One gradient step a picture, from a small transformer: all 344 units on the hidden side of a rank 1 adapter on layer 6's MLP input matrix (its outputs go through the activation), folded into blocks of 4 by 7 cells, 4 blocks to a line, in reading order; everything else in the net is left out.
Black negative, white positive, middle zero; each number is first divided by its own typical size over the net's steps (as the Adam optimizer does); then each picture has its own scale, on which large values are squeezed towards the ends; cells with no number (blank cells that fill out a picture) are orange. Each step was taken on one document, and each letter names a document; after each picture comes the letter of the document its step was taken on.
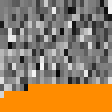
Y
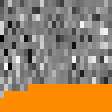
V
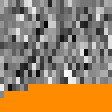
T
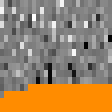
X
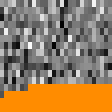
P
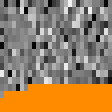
T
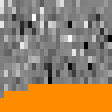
X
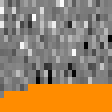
X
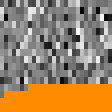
T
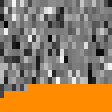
P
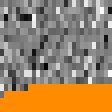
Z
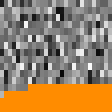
P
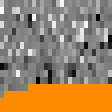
X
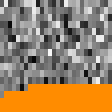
T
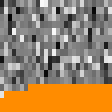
Y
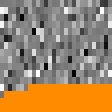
Z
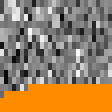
P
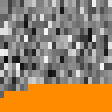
P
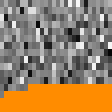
T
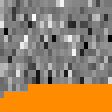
X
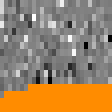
X
